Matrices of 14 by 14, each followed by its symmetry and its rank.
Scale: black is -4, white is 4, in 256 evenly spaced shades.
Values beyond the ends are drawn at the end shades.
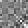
symmetric, rank three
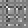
symmetric, rank two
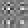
symmetric, rank two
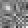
symmetric, rank three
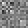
symmetric, rank three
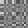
symmetric, rank two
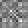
symmetric, rank three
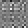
neither, rank two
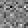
neither, rank three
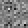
neither, rank three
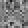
neither, rank three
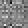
neither, rank three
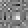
symmetric, rank three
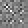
symmetric, rank three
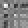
symmetric, rank two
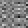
neither, rank two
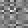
neither, rank two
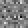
neither, rank three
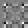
symmetric, rank two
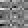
neither, rank two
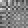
symmetric, rank two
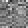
neither, rank three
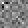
symmetric, rank three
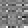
neither, rank two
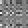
neither, rank two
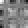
symmetric, rank two
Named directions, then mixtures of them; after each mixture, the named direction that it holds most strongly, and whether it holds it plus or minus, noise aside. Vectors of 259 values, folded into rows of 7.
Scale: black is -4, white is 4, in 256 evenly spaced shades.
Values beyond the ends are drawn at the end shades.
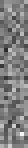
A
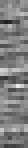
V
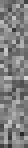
A, minus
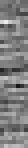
V, minus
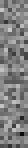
A, minus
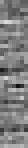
V, minus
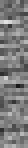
V, minus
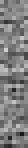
V, plus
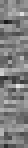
V, plus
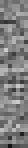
V, plus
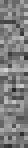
V, plus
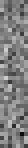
A, minus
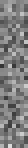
A, plus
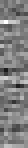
V, minus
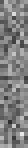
A, plus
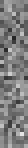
A, plus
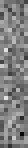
A, minus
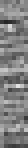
V, plus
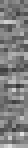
V, minus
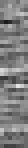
V, plus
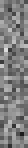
A, minus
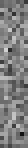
A, minus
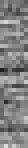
V, minus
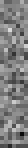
A, minus
